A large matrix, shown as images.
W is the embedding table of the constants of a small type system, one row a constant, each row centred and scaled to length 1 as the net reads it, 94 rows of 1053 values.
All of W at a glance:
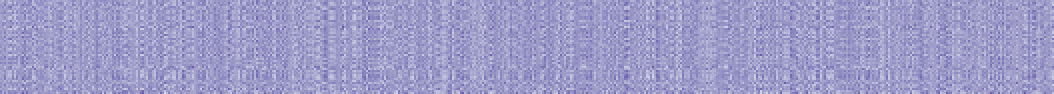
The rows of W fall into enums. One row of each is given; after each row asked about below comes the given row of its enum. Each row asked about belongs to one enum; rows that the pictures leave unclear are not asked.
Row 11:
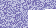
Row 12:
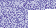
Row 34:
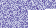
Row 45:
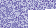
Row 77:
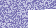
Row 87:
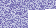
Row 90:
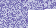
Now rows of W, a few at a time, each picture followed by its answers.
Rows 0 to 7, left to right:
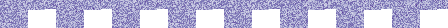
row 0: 77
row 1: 34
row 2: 11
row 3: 77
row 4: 77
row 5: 90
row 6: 45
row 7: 12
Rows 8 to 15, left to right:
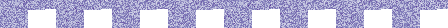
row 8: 12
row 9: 34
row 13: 77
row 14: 11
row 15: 45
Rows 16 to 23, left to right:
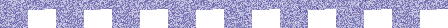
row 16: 11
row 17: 77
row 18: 77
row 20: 45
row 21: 34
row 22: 12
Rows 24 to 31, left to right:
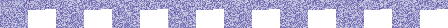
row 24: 12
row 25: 11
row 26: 45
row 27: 45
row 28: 11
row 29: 11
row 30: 90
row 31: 11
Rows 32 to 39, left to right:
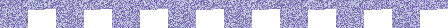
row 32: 90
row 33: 77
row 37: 90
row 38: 12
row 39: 45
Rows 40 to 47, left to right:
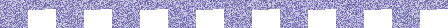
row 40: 11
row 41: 77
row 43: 45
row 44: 90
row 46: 87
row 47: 77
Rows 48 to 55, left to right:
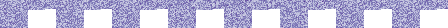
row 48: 11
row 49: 77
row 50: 11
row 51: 90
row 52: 90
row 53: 45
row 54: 11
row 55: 11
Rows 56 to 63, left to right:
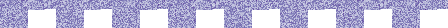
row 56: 90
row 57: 77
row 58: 12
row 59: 90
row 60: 45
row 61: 77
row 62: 90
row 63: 12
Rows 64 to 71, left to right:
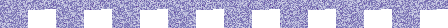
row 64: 77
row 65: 45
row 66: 45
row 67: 45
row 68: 12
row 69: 34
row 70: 11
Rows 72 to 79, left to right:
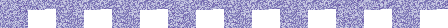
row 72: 34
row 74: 77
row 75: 11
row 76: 77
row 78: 90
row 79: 77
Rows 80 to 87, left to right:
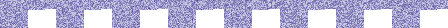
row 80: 11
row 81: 45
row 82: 34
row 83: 12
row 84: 90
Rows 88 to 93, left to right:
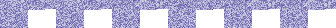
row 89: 11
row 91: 87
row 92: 90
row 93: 90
